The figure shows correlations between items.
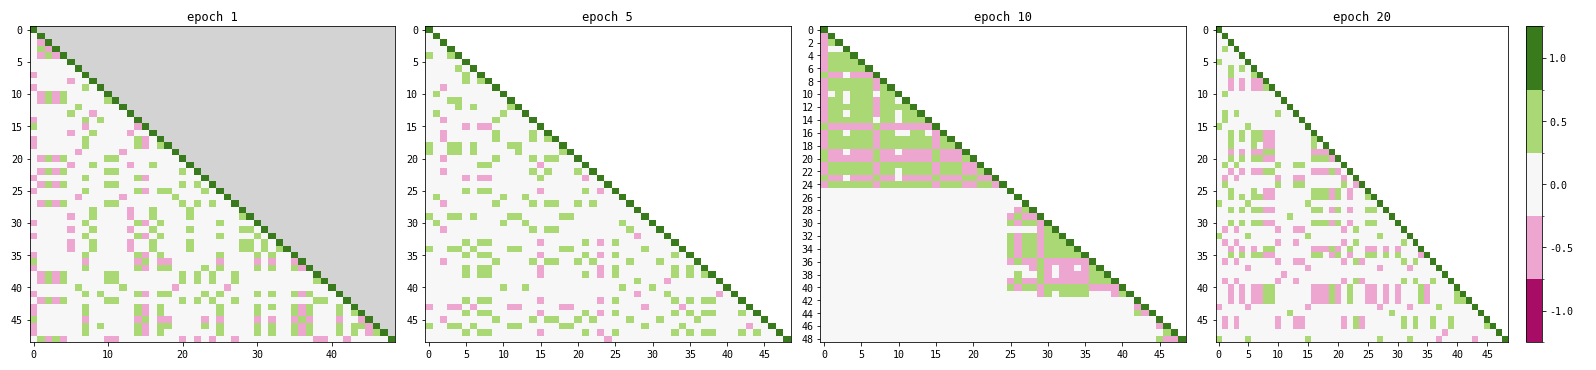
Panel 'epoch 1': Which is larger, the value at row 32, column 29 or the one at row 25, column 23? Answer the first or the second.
the second
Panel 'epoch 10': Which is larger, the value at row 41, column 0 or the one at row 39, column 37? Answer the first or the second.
the second
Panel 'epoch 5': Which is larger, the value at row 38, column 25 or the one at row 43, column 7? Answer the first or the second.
the first
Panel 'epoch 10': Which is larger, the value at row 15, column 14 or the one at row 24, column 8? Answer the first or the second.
the second
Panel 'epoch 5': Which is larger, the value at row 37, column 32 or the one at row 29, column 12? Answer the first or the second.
the second
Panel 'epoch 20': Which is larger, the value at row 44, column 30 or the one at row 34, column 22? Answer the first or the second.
the second
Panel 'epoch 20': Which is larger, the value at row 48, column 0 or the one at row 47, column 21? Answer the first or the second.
the first
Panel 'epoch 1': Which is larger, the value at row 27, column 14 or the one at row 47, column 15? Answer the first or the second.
the first
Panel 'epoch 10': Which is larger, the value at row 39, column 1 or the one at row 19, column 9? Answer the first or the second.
the first
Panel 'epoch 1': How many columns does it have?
49
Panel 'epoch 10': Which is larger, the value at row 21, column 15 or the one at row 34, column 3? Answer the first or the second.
the second
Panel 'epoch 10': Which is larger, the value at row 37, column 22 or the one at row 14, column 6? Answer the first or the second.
the second
